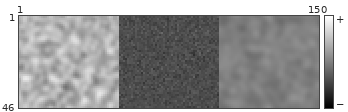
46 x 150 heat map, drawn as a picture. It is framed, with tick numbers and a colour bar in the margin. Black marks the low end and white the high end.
It is made of 1 by 3 panels. Panel 1,1: high, blotchy. Panel 1,2: low, fine-grained, faint in contrast. Panel 1,3: middling, blotchy, faint in contrast.
